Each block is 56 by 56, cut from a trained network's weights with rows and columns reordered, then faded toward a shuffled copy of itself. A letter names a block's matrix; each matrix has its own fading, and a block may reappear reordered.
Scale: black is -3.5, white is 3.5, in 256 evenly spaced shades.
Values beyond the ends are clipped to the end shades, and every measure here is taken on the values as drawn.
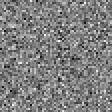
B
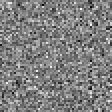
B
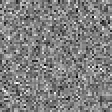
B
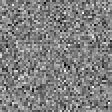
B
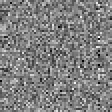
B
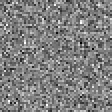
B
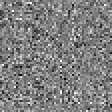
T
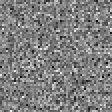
B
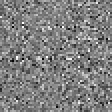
T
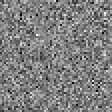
B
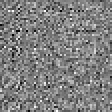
T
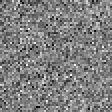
B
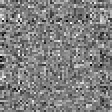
T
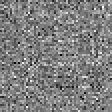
T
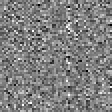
T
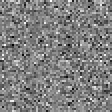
T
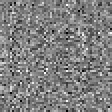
T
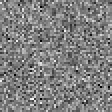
B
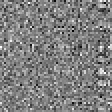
T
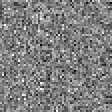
B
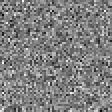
B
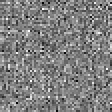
T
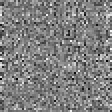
T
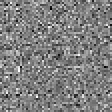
T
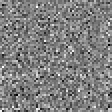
T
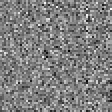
B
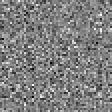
T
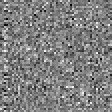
T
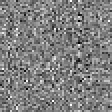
T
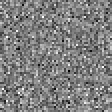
T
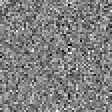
B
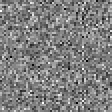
B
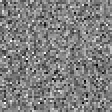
B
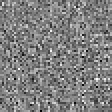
T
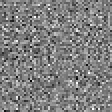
T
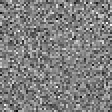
B
